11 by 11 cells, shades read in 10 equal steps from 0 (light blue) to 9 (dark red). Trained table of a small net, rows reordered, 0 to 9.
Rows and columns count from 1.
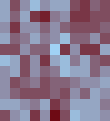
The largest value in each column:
6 7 6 7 8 9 7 7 7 7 6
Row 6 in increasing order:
1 1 2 2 2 3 4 5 6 6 7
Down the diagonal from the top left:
2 5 3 2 5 2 1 4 5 2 3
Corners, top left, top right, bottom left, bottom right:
2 6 6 3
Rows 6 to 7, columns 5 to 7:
7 2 1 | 5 4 1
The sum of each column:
33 49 43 45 54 44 42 43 48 46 46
